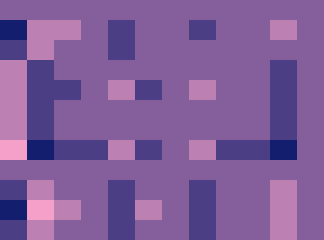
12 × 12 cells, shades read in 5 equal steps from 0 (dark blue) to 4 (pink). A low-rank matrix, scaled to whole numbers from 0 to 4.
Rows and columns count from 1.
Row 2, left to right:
0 3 3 2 1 2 2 1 2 2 3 2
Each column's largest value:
4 4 3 2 3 3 2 3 2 2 3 2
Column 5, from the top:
2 1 1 2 3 2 2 3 2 1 1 1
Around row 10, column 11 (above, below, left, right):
2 3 2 2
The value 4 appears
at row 8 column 1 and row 11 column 2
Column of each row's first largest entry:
1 2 2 1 1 1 1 1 1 2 2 2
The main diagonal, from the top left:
2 3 2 2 3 2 2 3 2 2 3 2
